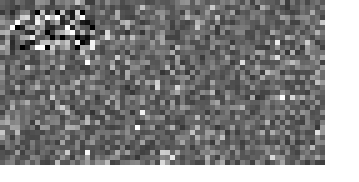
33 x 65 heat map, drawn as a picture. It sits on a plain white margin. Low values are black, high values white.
In the top left lies a patch that is rougher than the rest. Values change most from cell to cell in the top left. The grain is fine, like static. Neither half mirrors the other.
